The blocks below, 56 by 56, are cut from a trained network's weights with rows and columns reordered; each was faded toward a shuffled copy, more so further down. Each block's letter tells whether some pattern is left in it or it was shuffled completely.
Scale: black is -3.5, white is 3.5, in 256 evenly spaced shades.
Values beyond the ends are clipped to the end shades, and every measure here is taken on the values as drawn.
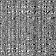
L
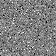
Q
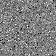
Q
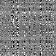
L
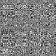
L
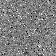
Q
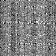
L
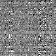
L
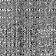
L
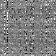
L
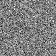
Q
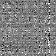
L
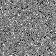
Q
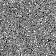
Q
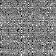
L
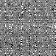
L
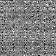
L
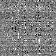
L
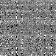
L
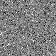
Q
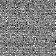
L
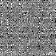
L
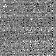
L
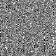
L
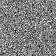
Q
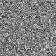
L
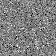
Q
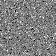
Q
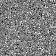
Q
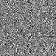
L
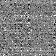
L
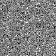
L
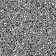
Q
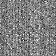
L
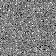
Q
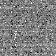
L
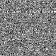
L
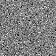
Q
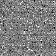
L
